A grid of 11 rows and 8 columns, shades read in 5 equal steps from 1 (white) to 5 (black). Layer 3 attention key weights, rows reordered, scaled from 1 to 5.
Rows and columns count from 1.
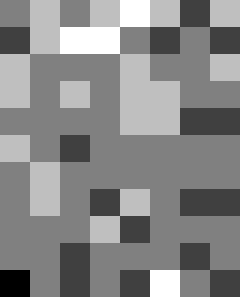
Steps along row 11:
down up down up down up up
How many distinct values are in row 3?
2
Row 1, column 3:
3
